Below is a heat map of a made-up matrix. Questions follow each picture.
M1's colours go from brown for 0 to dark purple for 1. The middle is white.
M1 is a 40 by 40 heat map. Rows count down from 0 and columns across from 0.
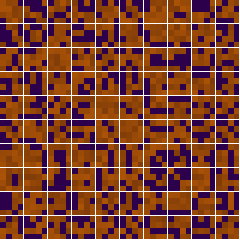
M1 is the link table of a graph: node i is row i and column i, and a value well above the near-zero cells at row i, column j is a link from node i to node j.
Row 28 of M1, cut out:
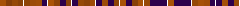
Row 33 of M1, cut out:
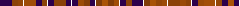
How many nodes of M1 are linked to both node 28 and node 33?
1
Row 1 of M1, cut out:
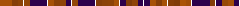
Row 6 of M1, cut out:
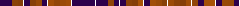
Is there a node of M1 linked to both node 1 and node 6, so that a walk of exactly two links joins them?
yes
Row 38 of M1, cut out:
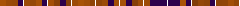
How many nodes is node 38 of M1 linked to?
12
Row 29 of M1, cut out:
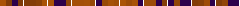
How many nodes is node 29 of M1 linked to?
12
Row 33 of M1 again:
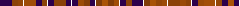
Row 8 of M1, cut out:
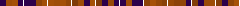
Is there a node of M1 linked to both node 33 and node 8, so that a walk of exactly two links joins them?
yes
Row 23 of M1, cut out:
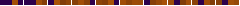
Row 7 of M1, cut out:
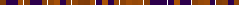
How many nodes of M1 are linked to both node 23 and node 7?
2
